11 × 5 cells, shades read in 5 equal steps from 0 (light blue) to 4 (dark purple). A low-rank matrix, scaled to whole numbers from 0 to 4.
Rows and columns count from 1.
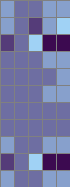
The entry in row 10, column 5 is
4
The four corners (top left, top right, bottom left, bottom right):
1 1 1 1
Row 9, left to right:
1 2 2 1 1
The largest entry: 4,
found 4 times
